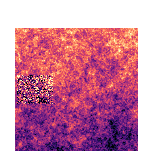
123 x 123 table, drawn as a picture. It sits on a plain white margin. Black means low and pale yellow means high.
There are no regular stripes. The histogram is bell-shaped. The field climbs toward the top. An odd patch, rougher than its surroundings, sits in the middle left. On average the colour sits 50% of the way up the scale. The ninth with the lowest average is the bottom right. Values change most from cell to cell in the middle left.
